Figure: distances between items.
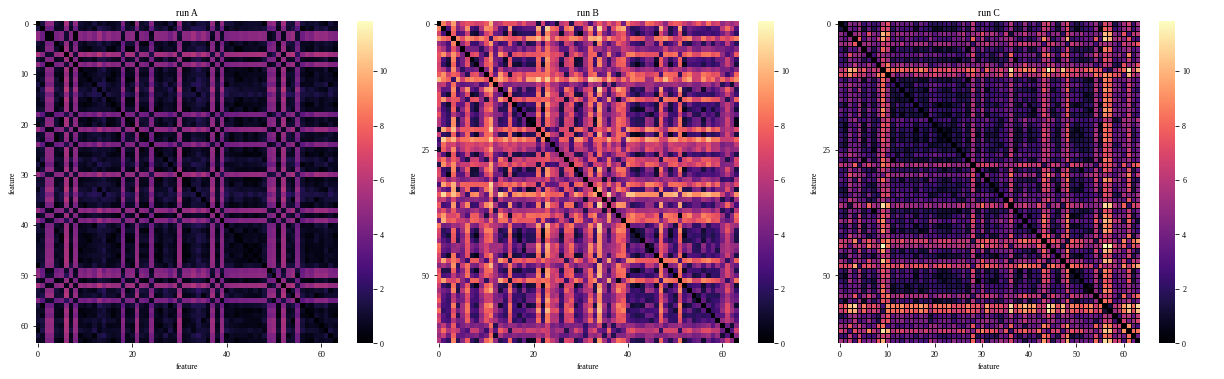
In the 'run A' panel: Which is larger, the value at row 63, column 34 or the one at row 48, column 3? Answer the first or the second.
the second
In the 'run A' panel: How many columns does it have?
64
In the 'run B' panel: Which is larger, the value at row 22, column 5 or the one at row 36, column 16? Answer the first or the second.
the first
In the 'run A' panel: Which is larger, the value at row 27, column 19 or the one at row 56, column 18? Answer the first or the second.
the second
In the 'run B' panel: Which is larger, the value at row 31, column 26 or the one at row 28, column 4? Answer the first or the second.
the second
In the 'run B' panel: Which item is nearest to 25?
0
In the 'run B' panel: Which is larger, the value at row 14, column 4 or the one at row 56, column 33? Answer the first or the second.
the first
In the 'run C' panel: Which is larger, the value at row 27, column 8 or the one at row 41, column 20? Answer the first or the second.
the first
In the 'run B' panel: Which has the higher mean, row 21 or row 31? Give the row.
21
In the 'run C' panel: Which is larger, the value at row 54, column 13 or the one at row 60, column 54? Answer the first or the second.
the second
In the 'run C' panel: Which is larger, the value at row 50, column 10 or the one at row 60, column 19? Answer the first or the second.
the first
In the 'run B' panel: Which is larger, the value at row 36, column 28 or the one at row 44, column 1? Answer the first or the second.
the first
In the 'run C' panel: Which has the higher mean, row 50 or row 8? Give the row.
8
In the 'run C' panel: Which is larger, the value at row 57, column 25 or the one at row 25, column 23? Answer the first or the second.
the first
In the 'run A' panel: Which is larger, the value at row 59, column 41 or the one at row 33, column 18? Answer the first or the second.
the second
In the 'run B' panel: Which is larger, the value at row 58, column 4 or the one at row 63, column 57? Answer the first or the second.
the second
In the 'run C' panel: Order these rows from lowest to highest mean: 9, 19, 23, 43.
23, 19, 43, 9
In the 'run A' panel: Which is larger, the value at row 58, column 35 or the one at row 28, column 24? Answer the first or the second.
the second
